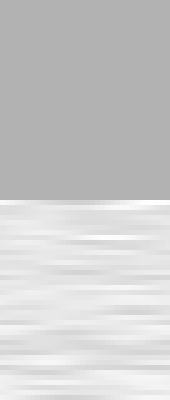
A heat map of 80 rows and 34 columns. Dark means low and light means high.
It is made of 2 by 1 panels. Panel 1,1: high, flat. Panel 2,1: very high, streaked across, faint in contrast.
